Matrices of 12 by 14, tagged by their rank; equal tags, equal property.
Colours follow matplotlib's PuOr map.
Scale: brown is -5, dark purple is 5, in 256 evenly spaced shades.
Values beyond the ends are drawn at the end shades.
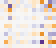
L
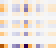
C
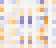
L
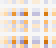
C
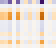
C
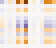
C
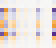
C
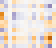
L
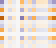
C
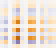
C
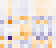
L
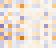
L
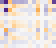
L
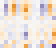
L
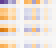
C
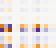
C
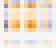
C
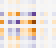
C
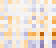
L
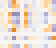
L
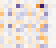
L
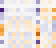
L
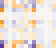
L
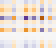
C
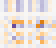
L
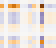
C
